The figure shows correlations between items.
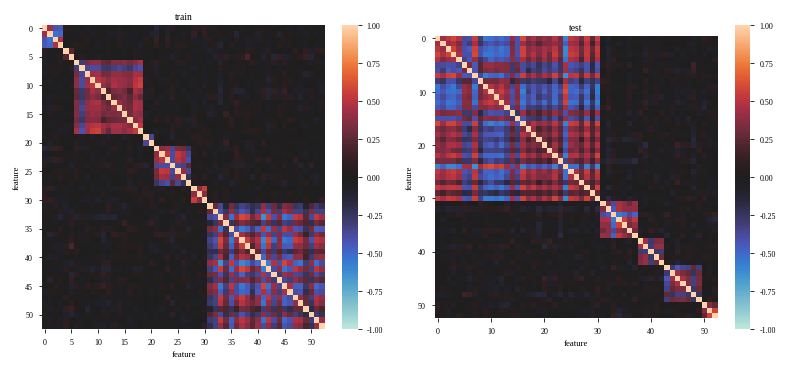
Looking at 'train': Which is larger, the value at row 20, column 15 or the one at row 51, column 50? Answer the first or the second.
the first
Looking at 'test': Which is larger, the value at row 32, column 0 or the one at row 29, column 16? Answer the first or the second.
the second
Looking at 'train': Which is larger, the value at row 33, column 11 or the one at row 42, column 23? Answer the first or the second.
the second
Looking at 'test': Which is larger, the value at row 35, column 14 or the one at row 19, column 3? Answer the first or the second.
the second
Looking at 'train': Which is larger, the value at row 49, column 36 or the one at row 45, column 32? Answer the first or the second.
the second
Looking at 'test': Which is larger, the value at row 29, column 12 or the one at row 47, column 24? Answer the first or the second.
the second
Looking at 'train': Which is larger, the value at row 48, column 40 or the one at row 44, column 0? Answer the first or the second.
the first
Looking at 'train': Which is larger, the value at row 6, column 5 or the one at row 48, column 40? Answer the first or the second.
the second
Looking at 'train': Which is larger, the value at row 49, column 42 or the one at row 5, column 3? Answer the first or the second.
the first
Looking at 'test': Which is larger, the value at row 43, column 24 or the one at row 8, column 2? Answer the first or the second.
the first
